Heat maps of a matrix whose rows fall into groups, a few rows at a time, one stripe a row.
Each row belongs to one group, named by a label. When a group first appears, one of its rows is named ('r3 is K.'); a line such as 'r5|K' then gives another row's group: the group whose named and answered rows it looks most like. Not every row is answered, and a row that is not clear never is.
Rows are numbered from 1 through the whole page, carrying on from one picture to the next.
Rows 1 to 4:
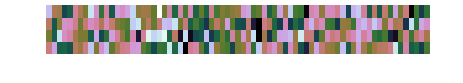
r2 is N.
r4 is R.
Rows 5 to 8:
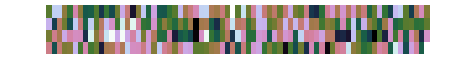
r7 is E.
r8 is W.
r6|E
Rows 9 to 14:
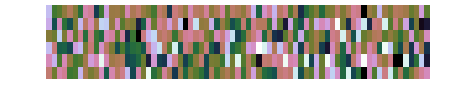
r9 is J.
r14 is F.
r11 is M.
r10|R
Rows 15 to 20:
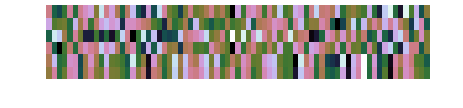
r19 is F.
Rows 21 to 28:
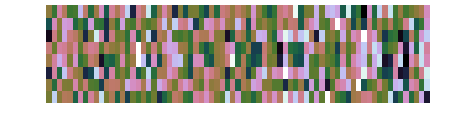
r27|W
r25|N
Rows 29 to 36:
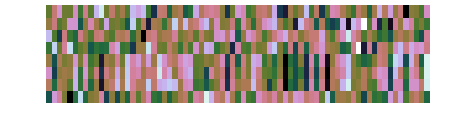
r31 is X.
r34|W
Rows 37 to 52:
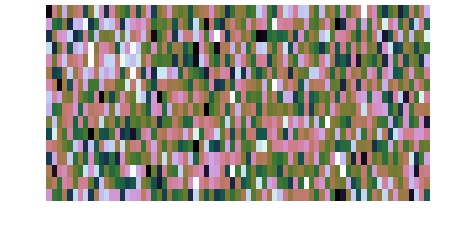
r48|E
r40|E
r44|N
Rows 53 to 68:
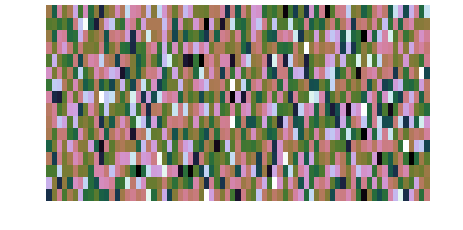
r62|N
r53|W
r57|R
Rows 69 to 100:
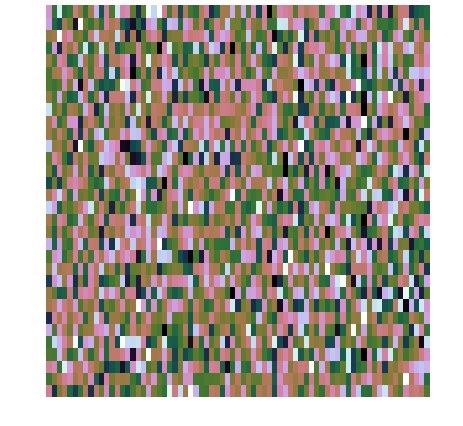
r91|M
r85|R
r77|J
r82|W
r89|R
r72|R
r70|X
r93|N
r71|M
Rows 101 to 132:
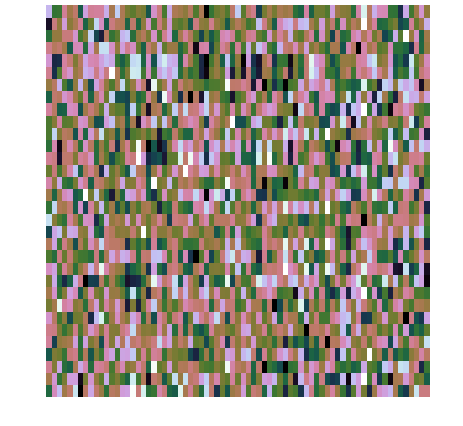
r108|R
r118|J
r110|M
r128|W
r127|R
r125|M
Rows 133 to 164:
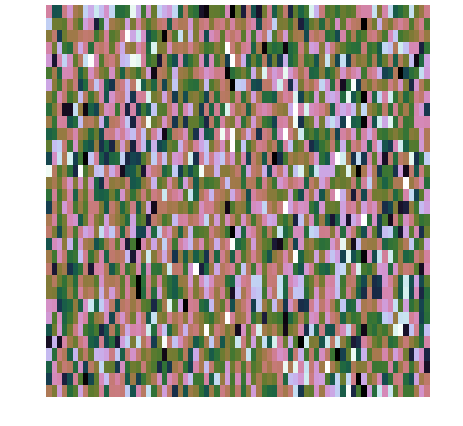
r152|M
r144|N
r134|J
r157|R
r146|X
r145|M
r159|W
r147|X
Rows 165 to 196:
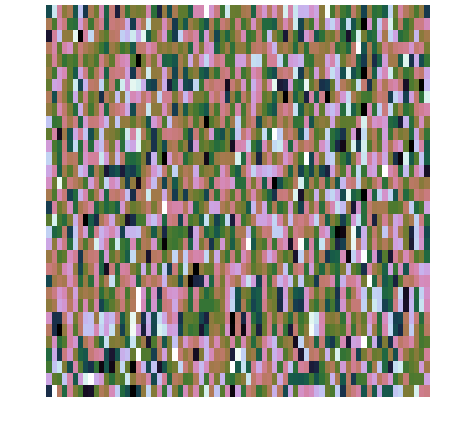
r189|N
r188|N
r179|M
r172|W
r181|M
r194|N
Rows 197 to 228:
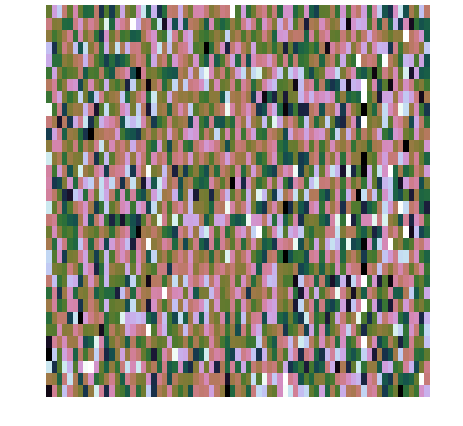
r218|J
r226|E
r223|W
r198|R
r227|J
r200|W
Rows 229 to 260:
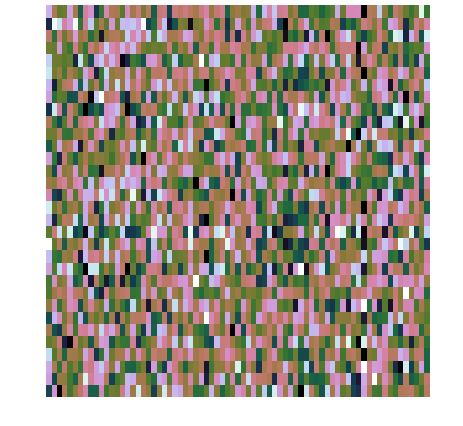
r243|E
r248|J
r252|X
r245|J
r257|J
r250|M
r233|X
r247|M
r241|X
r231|W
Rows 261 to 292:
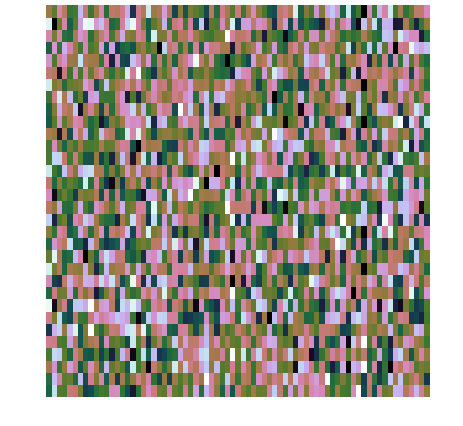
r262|E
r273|N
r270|W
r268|M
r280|M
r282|J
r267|J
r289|N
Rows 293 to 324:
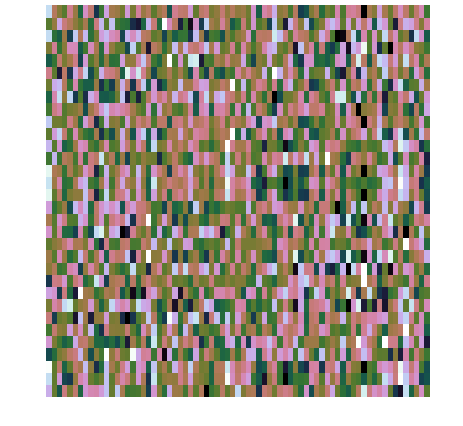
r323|J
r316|X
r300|M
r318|X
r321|R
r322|J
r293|J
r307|J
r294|R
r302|J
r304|J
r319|X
